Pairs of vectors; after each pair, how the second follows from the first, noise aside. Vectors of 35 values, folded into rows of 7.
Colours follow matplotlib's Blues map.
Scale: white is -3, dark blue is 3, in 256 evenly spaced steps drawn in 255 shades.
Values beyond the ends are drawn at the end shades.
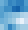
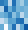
shuffled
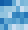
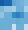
partly zeroed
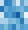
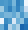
shuffled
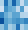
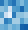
shuffled
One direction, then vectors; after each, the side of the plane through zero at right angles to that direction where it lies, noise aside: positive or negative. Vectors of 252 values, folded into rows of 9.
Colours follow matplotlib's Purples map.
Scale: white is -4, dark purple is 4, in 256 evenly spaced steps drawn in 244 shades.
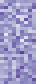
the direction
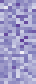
negative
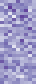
negative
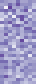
negative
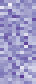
negative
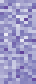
positive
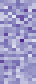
negative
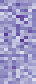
negative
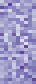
positive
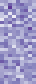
negative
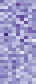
negative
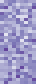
positive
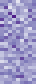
positive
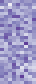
negative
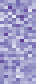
negative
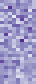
negative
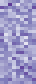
positive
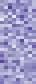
negative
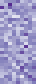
positive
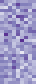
negative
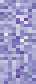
positive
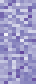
positive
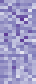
negative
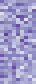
negative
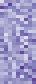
positive
